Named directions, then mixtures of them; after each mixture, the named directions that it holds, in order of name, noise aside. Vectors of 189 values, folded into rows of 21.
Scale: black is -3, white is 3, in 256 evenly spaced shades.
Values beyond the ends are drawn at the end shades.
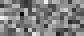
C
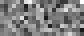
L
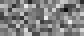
C, L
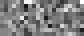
L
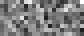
L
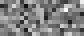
C, L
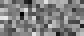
C, L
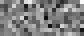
L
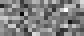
C, L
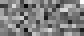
C, L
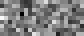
C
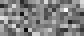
C, L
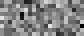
C, L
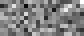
C, L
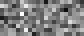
C, L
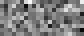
L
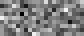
C, L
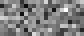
C, L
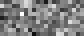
C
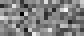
C, L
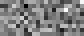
C, L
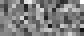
L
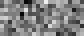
C, L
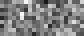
C, L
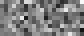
L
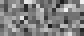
L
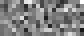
L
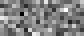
C, L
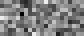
C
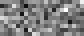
C, L
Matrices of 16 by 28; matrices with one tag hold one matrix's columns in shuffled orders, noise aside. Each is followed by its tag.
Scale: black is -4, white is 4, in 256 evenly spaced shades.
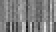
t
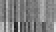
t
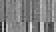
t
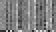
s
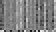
s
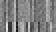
t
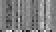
s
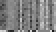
s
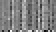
s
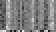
s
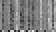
s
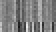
t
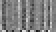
s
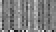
s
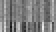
t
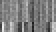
t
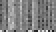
s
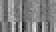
t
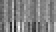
t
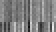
t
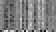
s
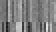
t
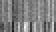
t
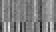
t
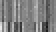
t
